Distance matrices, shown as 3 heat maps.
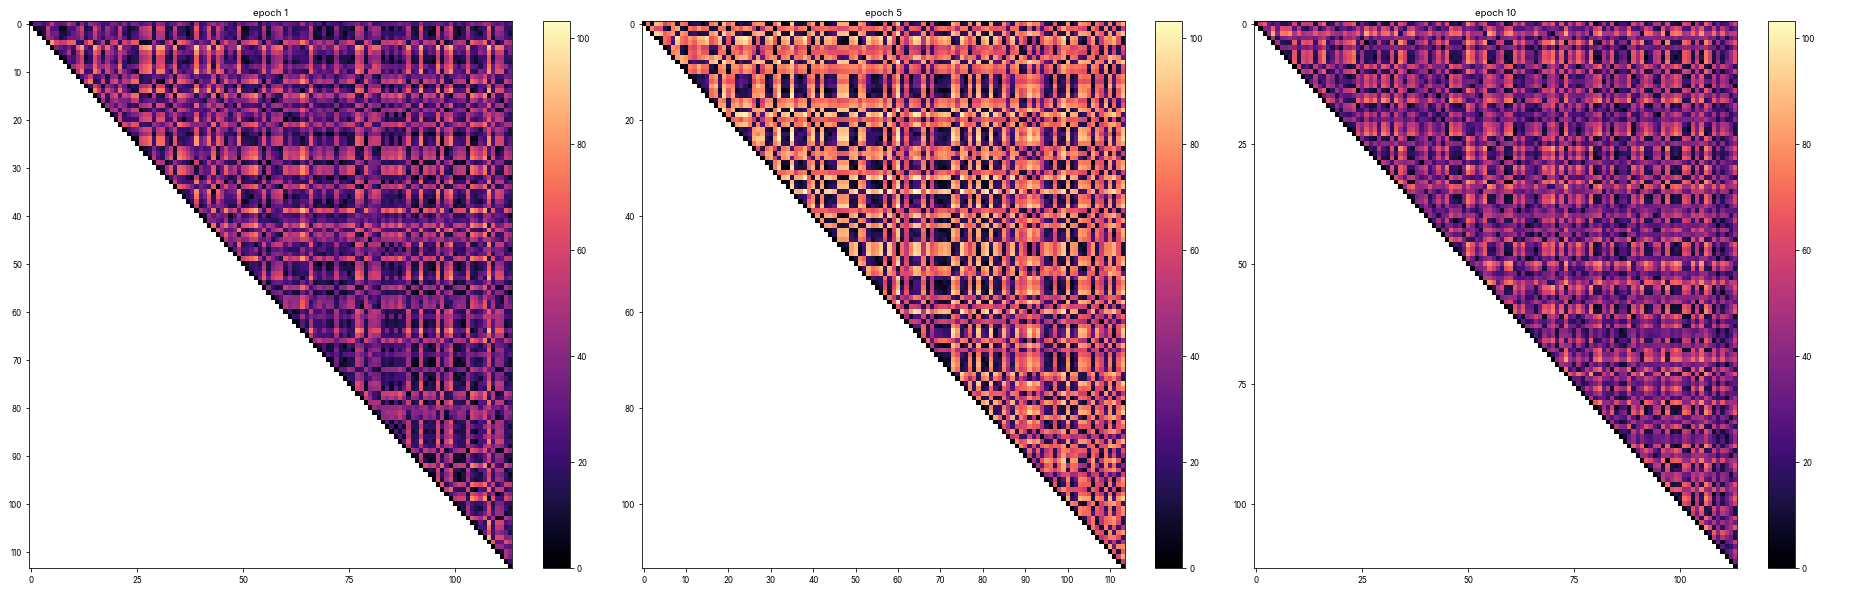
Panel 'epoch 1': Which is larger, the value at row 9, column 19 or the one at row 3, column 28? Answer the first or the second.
the second
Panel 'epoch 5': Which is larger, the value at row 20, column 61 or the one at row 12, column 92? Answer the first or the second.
the second
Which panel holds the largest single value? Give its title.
epoch 5
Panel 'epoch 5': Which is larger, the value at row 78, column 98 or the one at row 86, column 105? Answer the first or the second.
the second
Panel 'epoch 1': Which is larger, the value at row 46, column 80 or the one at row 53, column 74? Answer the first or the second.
the first
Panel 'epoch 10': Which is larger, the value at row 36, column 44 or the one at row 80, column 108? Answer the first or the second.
the first
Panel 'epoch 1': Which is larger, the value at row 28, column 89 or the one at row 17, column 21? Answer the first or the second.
the second
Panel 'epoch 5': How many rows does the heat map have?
114
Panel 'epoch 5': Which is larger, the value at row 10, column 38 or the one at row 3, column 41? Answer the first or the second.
the second
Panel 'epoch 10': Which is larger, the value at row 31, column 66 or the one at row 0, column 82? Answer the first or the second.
the second
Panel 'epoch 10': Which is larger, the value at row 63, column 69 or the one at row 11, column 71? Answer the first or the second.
the first
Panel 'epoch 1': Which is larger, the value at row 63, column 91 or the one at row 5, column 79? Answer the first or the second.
the second
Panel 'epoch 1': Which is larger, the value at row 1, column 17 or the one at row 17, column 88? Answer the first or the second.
the second
